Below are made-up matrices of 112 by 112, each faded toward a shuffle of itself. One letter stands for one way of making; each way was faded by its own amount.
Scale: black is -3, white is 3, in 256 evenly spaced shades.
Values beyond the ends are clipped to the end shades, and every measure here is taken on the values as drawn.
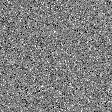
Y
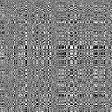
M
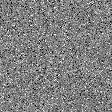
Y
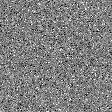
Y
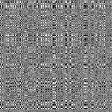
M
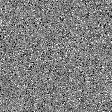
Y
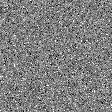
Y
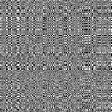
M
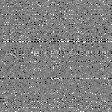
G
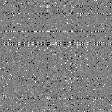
G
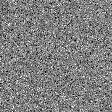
Y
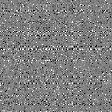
G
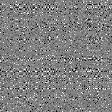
G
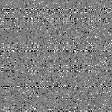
G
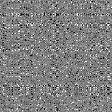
G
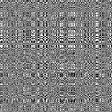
M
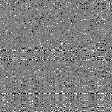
G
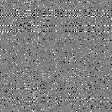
G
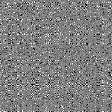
G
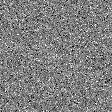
Y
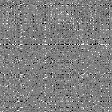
G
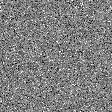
Y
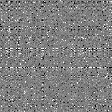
G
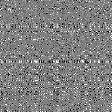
G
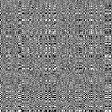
M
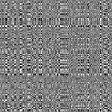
M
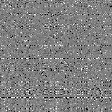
G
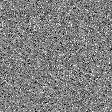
Y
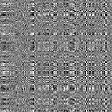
M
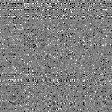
G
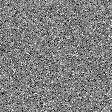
Y
